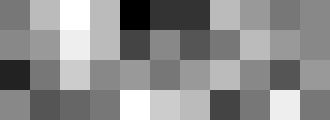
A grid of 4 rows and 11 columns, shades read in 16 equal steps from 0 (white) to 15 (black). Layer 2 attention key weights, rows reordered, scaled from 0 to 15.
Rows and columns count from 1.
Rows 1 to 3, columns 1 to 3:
8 4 0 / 7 6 1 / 13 8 3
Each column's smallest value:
7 4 0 4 0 3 4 4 4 1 6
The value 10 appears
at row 2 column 7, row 3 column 10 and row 4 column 2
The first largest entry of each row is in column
5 5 1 8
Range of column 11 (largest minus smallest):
2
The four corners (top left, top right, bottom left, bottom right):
8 7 7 8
